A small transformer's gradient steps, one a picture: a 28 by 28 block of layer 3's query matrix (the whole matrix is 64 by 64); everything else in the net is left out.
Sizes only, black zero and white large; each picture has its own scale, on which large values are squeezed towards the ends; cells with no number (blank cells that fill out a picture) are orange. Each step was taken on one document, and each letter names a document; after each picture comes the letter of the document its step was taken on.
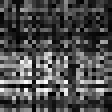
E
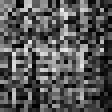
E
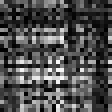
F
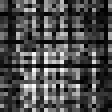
F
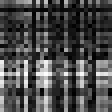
E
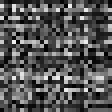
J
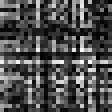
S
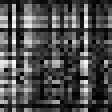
J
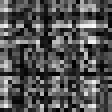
S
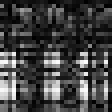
J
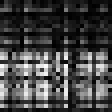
E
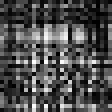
F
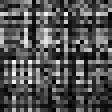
E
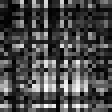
F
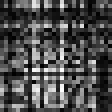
F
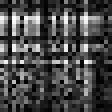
J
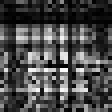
F
